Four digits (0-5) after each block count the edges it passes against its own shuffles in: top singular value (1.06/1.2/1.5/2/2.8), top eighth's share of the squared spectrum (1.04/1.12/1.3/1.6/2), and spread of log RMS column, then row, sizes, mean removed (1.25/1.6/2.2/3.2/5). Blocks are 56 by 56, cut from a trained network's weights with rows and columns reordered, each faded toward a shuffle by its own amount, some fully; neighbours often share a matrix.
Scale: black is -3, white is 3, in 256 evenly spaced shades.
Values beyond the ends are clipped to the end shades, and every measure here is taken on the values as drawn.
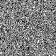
1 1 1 0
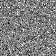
1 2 0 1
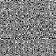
3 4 2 2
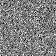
0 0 0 0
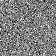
0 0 0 0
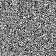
2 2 0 0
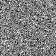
0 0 0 0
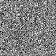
2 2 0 1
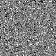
2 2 1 1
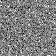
0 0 0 1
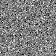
0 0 0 0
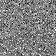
1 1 0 0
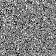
1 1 0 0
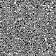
2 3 1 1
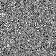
1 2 0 1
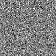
2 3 1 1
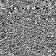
3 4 1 2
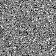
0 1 0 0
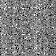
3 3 0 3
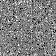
0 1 0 0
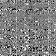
2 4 0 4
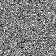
0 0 0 0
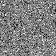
0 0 0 0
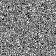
2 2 0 0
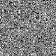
2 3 1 1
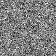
1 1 0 0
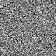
2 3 0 0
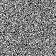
0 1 0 0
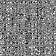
3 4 0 3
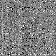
2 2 0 2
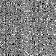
2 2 0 2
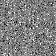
1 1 0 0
